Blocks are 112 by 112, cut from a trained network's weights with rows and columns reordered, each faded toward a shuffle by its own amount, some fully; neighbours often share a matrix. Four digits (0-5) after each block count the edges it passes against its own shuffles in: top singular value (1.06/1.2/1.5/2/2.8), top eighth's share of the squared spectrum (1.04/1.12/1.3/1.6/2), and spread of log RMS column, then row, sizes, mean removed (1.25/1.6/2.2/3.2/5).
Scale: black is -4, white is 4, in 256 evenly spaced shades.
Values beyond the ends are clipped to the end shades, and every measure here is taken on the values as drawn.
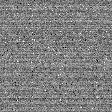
4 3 1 1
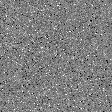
0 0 0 0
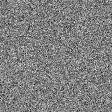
3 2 0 1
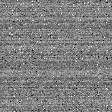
4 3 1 1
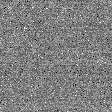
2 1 0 0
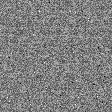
1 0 0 0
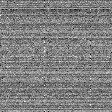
5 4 2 2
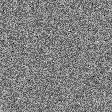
0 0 0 0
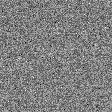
0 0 0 0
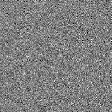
3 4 2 2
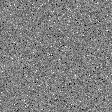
0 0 0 0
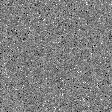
0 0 0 0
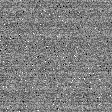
3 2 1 0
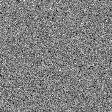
1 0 0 0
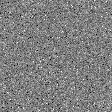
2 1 0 1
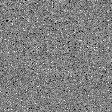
2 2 0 1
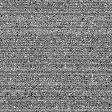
4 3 2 1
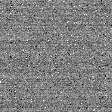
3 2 1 0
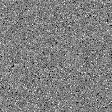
3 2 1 1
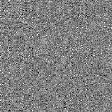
3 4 2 2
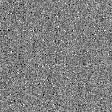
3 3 0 2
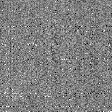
3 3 1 3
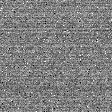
3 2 1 0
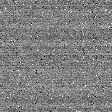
3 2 1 0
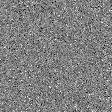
1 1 0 0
